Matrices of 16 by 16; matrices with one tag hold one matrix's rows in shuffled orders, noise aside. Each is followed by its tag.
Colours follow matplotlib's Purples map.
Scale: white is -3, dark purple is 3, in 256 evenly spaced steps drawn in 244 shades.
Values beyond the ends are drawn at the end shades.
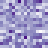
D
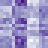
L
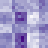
L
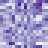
D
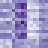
L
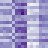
L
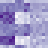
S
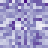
D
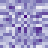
D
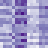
L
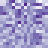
D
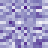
D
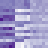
S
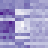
S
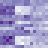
S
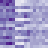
S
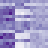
S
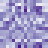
D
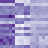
S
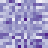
D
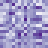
D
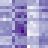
L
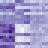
S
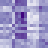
L
